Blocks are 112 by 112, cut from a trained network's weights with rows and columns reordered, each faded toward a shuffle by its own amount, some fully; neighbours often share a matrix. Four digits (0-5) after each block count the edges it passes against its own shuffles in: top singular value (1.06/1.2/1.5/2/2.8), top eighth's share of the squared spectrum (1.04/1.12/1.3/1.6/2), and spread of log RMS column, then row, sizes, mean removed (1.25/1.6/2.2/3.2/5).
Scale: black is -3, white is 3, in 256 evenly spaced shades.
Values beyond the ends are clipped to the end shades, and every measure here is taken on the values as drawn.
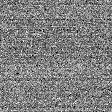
3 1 0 1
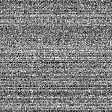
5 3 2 2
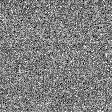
1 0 0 0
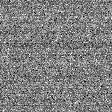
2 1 0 0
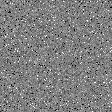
1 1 0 0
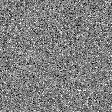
2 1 0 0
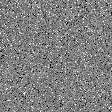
0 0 0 0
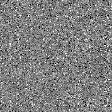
3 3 2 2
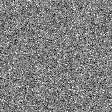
0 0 0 0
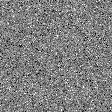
0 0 0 0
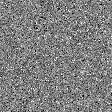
0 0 0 0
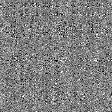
3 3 1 3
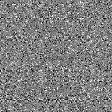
4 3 0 2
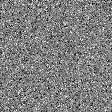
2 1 0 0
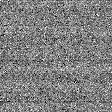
2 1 0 0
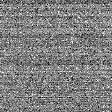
4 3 2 1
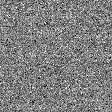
1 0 0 0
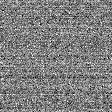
3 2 1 0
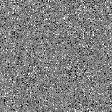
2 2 2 1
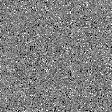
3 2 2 1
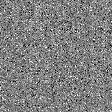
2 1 0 1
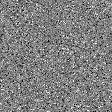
2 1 0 0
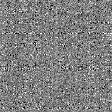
3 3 1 3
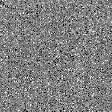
2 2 1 2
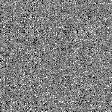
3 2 1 2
